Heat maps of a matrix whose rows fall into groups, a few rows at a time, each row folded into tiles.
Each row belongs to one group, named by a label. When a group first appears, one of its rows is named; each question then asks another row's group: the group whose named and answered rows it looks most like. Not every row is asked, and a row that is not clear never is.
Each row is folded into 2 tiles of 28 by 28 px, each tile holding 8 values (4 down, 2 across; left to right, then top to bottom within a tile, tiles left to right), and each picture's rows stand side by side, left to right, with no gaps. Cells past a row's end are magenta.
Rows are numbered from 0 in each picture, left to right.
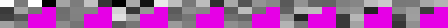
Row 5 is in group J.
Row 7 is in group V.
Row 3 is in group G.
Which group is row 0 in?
G
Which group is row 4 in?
G
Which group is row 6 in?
V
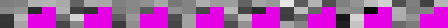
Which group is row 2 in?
V
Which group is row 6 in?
V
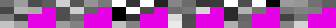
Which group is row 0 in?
J
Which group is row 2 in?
G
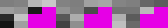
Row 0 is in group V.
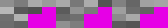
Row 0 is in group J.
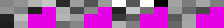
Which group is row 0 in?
V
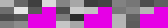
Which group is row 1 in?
J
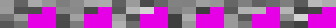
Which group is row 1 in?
V
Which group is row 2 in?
J
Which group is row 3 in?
V
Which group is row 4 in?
J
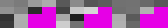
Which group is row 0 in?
V
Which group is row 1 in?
J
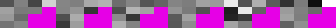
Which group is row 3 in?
V
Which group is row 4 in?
G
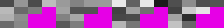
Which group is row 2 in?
G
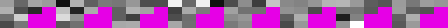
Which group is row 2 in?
J
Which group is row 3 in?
G
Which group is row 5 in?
V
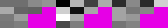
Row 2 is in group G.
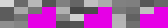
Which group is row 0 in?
G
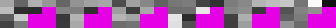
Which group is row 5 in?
G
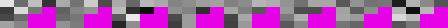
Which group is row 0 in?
G
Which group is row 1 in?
G
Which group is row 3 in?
V
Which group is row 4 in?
V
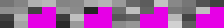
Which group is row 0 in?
V
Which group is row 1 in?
V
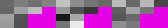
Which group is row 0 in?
J
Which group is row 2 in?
G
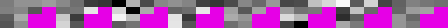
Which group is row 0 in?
V
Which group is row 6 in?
G
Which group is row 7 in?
J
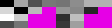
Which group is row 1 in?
V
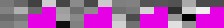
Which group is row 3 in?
J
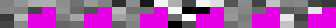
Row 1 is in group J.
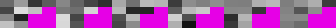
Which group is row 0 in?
J
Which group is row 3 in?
J
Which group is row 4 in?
V
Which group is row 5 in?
G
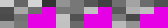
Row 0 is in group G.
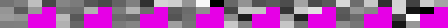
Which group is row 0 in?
G
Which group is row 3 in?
G
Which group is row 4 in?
J
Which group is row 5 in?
J
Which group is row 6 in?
G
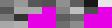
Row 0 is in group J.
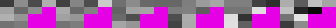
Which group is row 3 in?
V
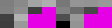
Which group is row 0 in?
V
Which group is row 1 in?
V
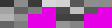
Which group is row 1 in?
G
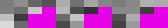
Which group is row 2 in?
V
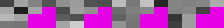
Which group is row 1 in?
J
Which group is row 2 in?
G
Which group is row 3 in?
V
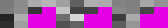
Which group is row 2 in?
V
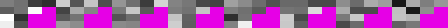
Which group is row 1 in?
G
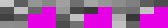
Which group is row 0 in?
G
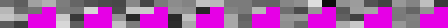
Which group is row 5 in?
G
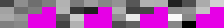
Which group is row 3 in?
J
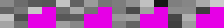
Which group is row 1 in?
G
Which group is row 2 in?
G
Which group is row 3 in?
V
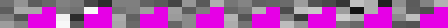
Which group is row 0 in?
J
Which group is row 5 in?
J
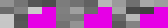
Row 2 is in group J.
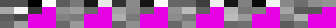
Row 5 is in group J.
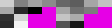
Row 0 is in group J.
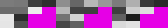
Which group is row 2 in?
J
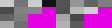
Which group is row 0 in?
G
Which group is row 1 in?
J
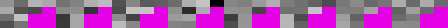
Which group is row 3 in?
G
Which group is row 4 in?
V
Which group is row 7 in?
G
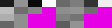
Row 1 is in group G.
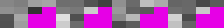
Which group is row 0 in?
V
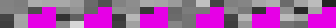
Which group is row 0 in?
V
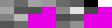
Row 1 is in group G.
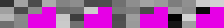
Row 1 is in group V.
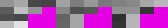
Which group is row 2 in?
V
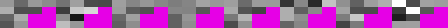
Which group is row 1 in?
J
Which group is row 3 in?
V
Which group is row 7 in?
G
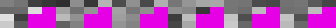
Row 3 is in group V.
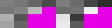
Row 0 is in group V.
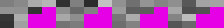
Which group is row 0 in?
V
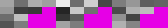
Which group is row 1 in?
G
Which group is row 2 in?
J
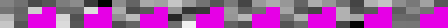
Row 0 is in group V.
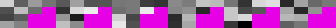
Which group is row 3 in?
V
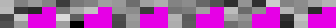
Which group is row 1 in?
J
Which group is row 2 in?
V
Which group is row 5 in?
V
